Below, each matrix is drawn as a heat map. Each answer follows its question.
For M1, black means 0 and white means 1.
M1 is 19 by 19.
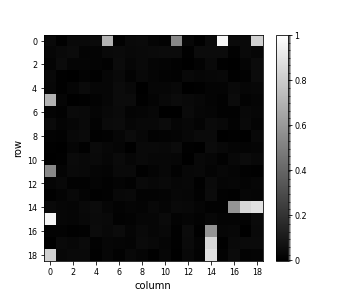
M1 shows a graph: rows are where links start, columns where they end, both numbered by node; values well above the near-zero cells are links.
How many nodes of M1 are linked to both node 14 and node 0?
1
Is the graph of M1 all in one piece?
no
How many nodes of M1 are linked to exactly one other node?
5
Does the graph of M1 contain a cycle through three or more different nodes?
no
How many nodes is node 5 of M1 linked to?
1
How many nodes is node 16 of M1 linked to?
1
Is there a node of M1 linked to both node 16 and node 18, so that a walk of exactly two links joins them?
yes
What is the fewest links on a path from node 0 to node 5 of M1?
1
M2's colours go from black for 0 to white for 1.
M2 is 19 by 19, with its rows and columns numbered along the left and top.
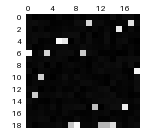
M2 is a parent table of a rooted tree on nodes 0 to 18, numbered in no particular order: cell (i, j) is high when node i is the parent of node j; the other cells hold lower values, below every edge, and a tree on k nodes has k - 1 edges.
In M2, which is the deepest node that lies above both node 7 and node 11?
18
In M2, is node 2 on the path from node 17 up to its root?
no
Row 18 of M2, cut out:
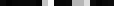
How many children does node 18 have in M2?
5
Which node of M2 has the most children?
18
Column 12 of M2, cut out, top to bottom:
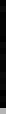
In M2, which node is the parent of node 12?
18
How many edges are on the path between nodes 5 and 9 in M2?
3
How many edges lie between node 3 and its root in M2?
2
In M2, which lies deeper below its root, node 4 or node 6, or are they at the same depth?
node 6
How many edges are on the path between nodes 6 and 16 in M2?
8
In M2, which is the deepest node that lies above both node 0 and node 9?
6
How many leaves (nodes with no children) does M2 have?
10
